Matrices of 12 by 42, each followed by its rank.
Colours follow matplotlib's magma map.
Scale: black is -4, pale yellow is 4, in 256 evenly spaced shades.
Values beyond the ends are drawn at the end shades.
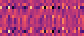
two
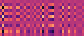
one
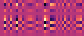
one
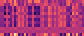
two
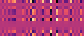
one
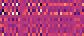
two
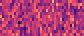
full rank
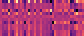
two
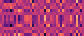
two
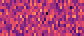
full rank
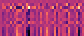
two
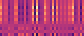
one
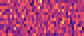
full rank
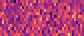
full rank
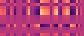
one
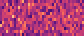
full rank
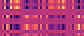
one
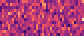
full rank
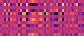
two
